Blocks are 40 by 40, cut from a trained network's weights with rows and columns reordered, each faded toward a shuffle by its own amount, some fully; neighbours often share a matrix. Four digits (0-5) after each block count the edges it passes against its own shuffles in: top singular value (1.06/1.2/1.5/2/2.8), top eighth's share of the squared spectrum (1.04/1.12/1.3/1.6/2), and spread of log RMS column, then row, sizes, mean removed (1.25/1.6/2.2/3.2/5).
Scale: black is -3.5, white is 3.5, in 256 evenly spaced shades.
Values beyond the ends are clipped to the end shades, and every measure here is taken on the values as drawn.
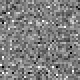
2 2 0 1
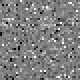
1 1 0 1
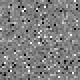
1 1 0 0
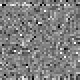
3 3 0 2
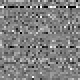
4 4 0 3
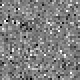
1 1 0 0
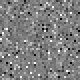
0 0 0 0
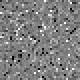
0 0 0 0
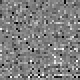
3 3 0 2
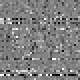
3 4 0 3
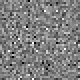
2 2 1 1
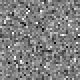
1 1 0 0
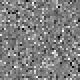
1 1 0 0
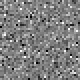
0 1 0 0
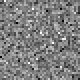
0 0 0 0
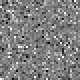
0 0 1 0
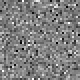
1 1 0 0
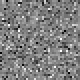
0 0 0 0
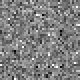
1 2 0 1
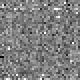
1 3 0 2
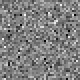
1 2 0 0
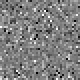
0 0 0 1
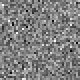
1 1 0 0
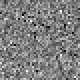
0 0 0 0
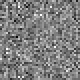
3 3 0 0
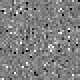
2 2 1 1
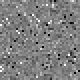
1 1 0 0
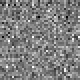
2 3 1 1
